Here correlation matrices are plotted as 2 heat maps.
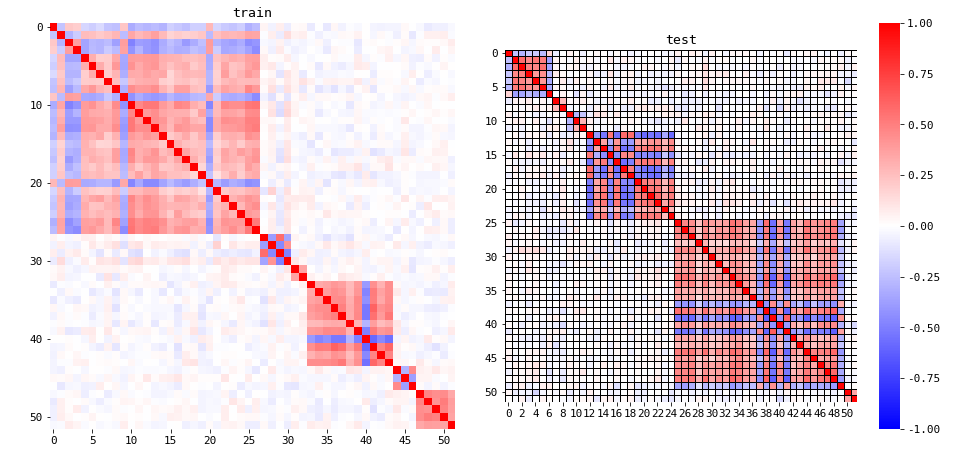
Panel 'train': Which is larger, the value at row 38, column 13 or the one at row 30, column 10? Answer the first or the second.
the second
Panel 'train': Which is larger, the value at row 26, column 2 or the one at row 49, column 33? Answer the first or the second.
the second
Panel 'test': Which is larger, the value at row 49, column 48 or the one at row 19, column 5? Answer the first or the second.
the second
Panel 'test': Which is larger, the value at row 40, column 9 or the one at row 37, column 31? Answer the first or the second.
the first
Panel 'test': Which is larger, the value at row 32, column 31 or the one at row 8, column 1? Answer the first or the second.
the first
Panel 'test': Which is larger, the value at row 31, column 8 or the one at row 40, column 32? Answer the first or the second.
the second
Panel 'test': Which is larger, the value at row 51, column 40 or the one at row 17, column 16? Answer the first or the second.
the first
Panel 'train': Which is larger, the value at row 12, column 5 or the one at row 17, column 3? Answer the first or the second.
the first
